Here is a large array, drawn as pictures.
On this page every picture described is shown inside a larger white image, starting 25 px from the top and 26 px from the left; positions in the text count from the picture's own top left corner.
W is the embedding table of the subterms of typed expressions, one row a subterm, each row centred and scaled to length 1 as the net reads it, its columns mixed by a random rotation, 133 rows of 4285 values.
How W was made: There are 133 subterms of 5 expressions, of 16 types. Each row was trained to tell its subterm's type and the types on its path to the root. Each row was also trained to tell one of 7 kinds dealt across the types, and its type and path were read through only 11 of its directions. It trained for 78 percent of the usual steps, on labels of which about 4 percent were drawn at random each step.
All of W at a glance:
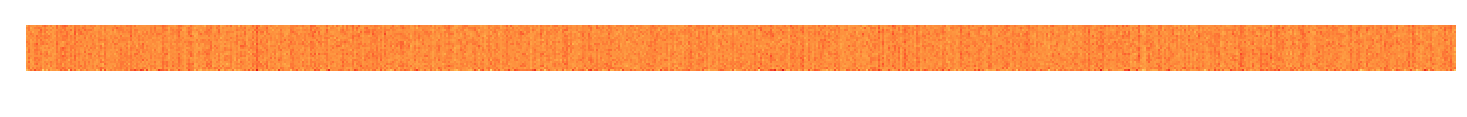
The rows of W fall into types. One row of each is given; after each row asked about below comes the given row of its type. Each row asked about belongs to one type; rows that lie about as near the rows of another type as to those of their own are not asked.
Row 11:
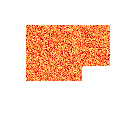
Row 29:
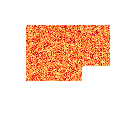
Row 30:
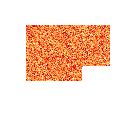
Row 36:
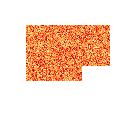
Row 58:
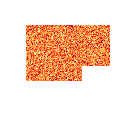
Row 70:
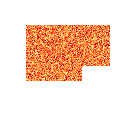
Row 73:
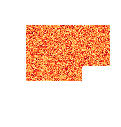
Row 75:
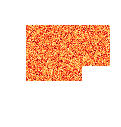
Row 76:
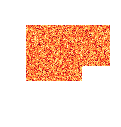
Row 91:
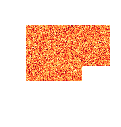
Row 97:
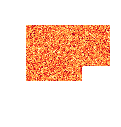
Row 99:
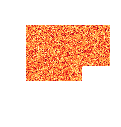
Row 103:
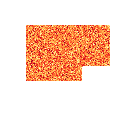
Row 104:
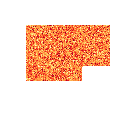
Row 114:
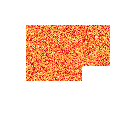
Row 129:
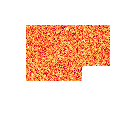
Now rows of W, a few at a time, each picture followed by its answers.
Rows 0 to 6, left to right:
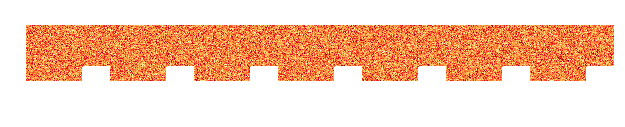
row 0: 73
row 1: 11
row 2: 97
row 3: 73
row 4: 29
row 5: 91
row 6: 29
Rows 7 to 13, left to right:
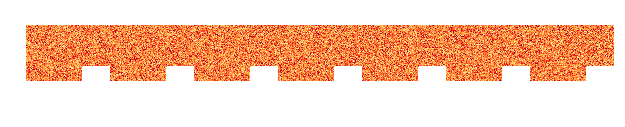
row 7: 75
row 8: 104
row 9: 11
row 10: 91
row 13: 99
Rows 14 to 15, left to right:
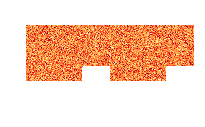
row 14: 58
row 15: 58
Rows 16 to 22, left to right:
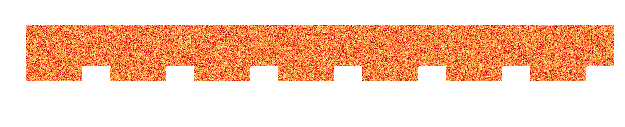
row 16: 58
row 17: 114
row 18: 29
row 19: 97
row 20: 103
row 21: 91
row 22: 76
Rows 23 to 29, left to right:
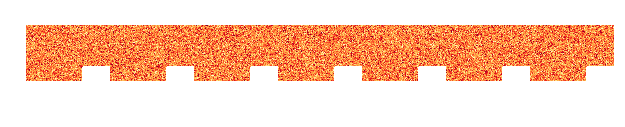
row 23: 99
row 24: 103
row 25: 30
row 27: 36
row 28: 91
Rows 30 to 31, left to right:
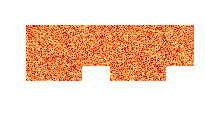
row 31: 29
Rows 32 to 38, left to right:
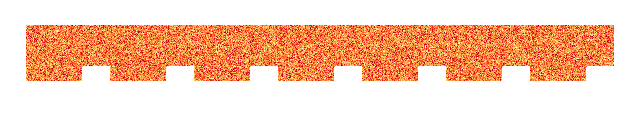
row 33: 114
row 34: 114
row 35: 30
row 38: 30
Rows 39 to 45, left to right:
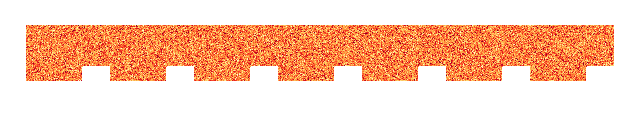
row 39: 91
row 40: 73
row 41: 104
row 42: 58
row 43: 11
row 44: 103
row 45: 29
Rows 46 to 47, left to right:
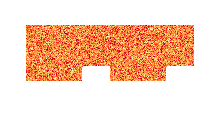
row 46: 91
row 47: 129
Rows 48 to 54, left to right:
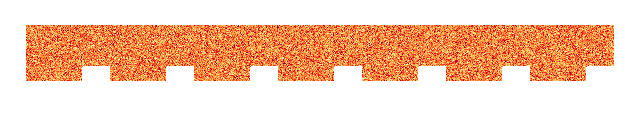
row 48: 29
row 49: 58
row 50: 70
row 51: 114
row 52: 76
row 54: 76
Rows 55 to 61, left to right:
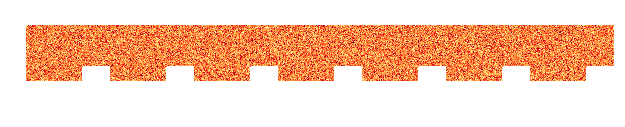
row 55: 129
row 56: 76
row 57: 76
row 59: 91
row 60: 30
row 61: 104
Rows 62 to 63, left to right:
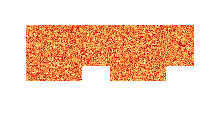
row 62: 29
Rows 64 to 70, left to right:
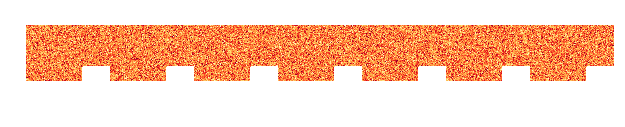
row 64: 11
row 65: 104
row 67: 129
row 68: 97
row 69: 114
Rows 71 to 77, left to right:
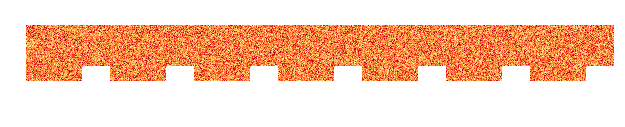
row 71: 73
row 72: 104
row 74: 97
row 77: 99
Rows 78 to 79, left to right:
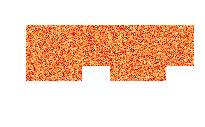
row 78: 97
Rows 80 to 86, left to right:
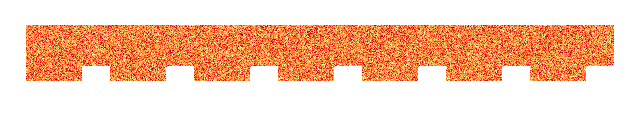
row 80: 58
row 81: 76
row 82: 97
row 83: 76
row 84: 29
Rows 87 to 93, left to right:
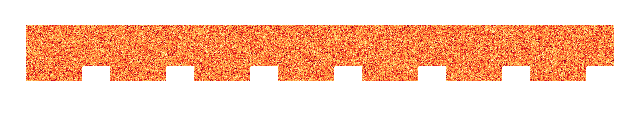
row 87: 58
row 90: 104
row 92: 97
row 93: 97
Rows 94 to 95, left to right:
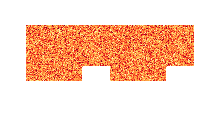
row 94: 73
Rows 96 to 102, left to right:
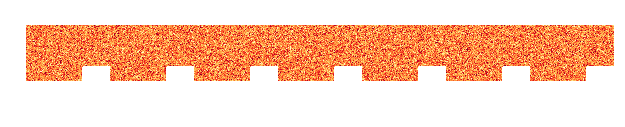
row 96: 129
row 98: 58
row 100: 114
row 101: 91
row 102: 99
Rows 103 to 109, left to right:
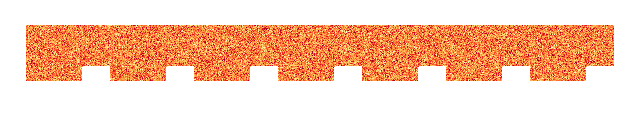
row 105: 99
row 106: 129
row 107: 11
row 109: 11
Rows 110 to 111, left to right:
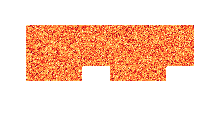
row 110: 29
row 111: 58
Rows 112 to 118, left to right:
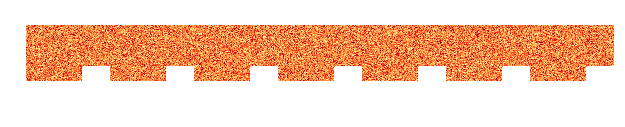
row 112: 97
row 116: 73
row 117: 104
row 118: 114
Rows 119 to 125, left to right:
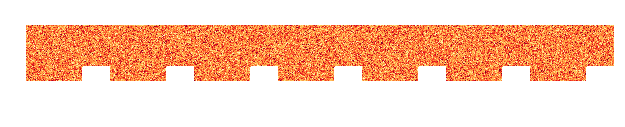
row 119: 75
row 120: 114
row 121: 103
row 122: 73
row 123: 114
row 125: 91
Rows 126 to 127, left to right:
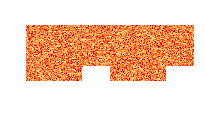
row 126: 30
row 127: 75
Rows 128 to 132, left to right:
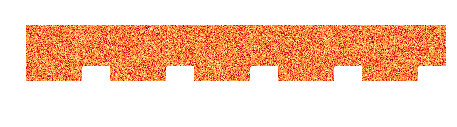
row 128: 104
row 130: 104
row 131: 11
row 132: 99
